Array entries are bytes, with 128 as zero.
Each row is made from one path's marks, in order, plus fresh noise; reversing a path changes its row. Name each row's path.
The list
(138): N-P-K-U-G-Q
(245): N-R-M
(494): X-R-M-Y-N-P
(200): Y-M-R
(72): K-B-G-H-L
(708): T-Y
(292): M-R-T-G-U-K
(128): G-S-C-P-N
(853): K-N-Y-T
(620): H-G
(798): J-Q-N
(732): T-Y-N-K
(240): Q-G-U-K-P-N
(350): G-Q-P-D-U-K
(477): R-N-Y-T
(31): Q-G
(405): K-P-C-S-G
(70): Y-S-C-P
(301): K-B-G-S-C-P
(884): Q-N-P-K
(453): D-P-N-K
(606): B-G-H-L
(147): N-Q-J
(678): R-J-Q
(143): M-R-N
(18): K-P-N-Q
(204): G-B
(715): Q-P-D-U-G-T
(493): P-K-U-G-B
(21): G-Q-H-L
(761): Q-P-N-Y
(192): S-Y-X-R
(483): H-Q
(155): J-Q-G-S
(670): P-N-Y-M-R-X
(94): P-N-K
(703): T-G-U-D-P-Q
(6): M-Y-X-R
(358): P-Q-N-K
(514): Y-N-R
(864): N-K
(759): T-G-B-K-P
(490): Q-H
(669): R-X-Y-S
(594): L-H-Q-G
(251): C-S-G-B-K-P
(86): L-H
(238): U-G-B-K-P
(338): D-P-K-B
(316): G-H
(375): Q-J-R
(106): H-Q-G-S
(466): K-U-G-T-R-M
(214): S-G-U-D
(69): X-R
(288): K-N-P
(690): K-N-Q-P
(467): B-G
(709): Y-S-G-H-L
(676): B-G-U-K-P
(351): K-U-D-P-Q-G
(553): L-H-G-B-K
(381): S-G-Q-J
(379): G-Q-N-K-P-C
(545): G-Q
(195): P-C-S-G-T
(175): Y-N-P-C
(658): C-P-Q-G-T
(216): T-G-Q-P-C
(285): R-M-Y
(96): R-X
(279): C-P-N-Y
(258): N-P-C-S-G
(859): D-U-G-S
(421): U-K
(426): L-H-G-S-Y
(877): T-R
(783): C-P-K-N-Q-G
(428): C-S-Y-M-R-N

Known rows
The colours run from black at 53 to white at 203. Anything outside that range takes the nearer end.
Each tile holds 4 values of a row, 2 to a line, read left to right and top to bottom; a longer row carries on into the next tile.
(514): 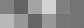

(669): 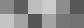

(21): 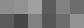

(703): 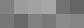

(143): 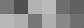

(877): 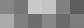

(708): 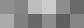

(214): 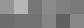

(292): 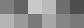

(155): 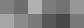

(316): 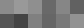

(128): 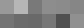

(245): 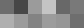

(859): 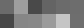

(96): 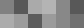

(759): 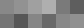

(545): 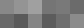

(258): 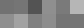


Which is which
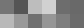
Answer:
(477)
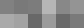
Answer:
(175)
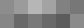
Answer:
(216)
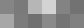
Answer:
(732)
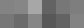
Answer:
(31)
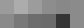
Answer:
(381)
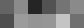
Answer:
(338)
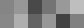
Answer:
(279)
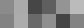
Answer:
(195)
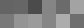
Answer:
(138)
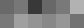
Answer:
(94)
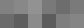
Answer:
(379)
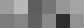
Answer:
(251)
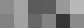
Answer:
(658)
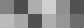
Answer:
(494)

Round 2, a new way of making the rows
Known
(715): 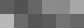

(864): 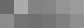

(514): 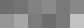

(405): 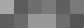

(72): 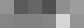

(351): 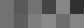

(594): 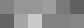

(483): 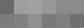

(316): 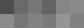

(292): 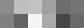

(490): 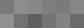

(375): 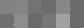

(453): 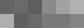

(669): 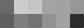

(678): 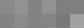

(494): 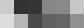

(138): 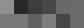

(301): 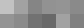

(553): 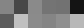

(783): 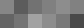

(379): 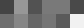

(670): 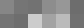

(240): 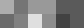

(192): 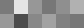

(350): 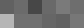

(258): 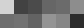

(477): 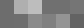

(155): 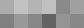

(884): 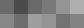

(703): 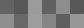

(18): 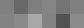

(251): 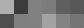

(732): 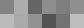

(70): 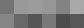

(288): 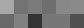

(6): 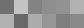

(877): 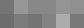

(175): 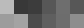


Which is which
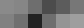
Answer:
(21)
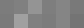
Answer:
(620)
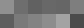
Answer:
(195)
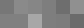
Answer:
(421)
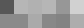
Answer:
(798)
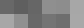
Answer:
(285)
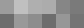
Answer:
(106)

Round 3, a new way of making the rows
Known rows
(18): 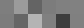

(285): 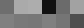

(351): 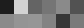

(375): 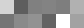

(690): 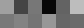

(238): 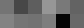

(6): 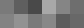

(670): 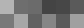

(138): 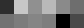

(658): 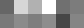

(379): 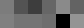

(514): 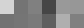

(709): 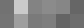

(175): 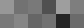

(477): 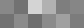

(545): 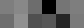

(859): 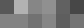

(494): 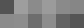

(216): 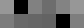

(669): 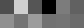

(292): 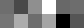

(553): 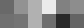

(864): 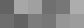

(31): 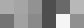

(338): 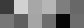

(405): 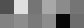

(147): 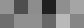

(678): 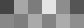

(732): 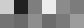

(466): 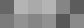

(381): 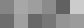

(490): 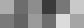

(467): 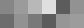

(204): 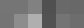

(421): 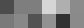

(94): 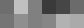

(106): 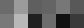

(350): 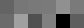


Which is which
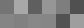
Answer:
(358)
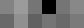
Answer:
(21)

